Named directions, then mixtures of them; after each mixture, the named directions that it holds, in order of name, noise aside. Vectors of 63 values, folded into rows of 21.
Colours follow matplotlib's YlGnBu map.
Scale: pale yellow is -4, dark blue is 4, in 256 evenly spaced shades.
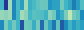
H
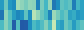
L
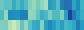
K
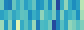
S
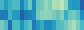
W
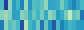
H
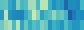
K, L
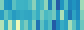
K, S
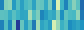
S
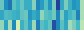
S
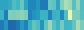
K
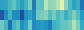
W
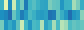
H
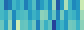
S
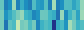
L, S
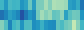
W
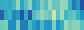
L, W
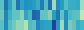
L, S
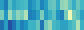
H, K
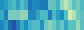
K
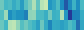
K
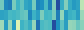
S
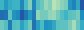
W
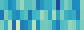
L, S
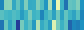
S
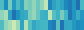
H, K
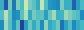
H, L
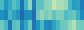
W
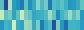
H, L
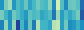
S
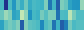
H, S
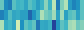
S, W
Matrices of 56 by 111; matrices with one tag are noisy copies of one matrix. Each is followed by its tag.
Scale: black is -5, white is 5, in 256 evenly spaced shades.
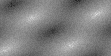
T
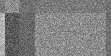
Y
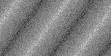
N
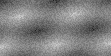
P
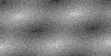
P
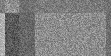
Y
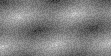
P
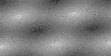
P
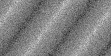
N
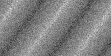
N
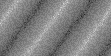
N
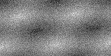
P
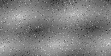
P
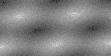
P
